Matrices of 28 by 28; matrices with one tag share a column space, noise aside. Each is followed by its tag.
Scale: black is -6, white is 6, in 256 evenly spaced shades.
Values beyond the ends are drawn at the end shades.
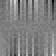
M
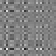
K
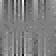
M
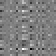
K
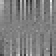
M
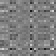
K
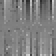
M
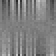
M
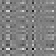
K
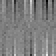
M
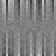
M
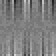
M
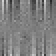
M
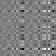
K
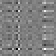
K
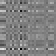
K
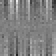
M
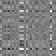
K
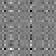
K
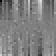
M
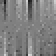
M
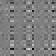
K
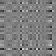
K
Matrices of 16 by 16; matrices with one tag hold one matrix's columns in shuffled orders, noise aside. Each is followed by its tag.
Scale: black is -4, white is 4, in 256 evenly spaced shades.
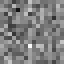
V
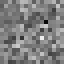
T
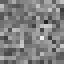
T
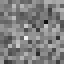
T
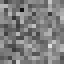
V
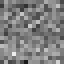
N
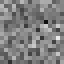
T
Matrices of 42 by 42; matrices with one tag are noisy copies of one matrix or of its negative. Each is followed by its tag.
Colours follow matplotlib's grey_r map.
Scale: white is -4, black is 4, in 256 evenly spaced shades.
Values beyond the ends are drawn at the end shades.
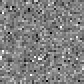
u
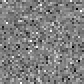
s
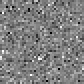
u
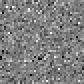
u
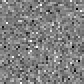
s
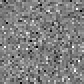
s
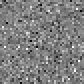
s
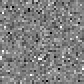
u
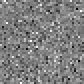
s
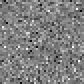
s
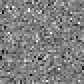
u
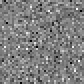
s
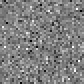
s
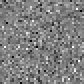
s
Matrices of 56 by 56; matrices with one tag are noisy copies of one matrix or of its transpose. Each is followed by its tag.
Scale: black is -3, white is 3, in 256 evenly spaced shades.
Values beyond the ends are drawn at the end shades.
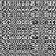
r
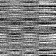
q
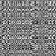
r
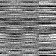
q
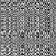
r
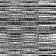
q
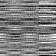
q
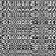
r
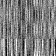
q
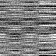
q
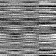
q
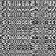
r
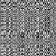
r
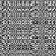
r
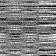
q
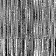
q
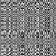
r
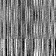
q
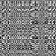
r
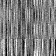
q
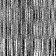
q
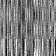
q
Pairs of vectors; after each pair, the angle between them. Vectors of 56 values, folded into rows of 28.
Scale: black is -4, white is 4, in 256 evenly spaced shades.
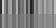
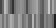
orthogonal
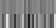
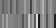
partly opposed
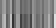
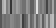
orthogonal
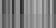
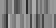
orthogonal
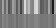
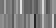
partly opposed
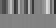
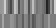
nearly opposite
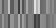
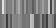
orthogonal
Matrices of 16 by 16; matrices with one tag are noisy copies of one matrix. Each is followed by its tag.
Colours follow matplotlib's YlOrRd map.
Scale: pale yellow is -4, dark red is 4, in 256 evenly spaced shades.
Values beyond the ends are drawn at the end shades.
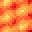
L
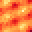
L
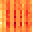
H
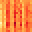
H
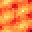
L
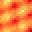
L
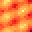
L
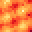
L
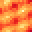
L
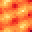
L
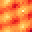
L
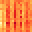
H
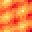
L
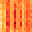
H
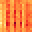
H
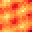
L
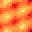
L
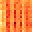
H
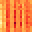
H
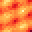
L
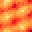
L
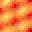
L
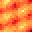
L
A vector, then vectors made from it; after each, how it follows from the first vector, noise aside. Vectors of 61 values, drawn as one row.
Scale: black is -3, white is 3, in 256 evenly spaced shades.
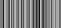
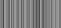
shrunk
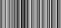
reversed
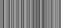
shrunk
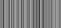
shrunk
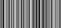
copied
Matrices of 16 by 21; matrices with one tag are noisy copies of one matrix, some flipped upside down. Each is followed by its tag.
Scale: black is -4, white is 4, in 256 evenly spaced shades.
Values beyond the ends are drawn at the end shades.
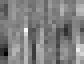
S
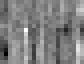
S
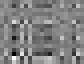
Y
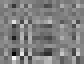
Y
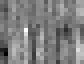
S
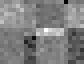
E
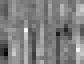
S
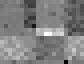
E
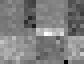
E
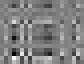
Y
